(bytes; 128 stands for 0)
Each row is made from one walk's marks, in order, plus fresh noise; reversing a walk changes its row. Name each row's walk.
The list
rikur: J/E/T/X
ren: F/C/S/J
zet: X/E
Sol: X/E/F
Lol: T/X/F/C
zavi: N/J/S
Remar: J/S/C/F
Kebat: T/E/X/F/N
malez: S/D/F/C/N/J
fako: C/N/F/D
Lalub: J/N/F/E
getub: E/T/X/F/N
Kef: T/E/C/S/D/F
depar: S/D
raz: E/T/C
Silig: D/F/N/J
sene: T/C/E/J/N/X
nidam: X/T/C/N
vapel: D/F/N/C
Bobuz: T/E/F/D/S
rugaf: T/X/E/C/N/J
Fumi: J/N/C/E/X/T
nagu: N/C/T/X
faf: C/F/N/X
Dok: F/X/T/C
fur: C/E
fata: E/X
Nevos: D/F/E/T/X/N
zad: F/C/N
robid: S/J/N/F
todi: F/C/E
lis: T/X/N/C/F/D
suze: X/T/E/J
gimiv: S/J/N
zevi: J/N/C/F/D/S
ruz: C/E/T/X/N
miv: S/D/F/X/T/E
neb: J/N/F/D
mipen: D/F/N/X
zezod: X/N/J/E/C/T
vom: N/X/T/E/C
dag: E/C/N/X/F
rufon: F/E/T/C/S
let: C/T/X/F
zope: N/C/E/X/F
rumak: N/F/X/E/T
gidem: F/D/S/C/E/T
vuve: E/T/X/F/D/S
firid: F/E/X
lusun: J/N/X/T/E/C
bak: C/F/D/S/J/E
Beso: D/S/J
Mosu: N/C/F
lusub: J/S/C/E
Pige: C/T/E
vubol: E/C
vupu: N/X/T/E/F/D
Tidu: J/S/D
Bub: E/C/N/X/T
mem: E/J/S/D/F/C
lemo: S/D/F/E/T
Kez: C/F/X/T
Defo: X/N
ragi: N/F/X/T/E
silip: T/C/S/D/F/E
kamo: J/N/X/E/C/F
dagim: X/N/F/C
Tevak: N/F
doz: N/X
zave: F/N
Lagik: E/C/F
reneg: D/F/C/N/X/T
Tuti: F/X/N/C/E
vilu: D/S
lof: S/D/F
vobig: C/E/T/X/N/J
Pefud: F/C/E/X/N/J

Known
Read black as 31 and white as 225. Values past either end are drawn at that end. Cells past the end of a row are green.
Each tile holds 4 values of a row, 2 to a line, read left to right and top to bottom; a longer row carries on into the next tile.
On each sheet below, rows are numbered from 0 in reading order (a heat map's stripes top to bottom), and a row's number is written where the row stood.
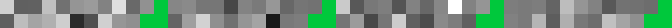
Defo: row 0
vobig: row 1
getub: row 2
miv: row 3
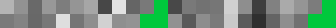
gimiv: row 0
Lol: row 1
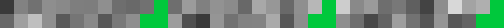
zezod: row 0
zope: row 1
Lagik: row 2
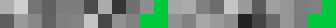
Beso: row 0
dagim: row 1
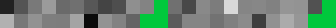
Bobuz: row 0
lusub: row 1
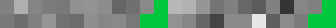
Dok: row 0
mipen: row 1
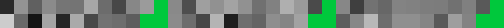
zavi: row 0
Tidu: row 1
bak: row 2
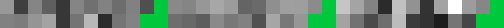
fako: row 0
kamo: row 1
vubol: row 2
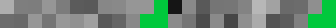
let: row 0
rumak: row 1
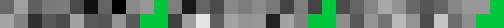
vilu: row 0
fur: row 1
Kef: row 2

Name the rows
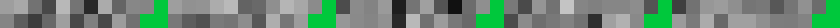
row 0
vapel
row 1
Remar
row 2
rufon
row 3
Lalub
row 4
sene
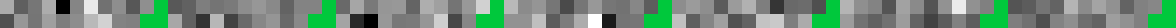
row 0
zad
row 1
vupu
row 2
Tevak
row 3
faf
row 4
depar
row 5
mem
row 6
ragi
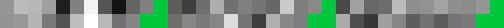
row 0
firid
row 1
Kebat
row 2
vom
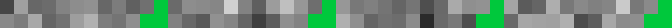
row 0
lemo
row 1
lusun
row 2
vuve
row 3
nidam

